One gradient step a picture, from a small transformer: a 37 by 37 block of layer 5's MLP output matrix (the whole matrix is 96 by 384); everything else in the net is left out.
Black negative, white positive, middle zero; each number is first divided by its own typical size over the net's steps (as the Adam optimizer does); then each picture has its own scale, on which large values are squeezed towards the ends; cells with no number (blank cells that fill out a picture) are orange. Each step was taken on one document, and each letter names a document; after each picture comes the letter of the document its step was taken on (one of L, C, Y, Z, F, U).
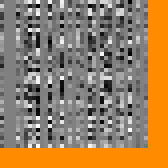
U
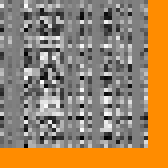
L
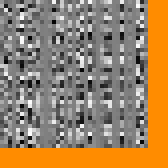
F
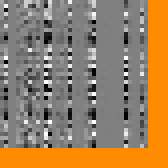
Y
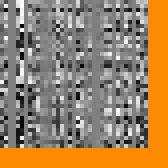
F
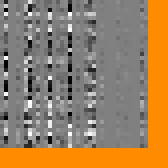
Y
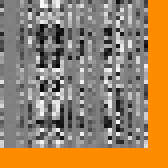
L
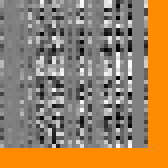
L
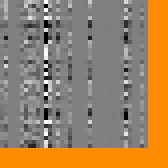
Y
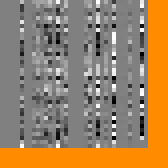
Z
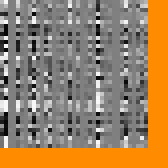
F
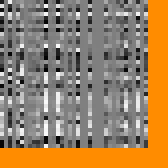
F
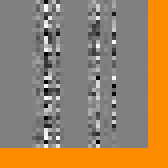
Z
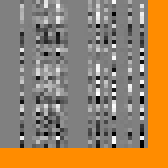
Z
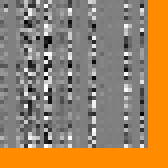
Y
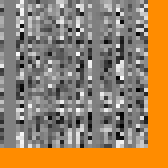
F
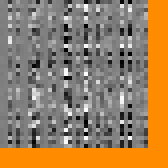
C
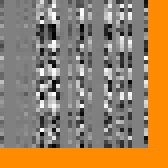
L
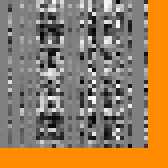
L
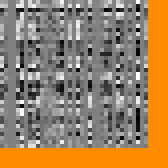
F
